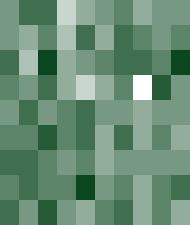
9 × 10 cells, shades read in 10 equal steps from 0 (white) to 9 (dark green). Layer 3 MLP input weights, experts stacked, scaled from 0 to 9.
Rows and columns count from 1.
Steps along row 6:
same up down up down up down up down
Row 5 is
5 7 5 6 7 5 5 4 5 5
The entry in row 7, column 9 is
5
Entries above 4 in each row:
7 7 8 6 9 7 9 9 7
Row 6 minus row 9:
-1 1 0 1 3 -2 0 0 0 0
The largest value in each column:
7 7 9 6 9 6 7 7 8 9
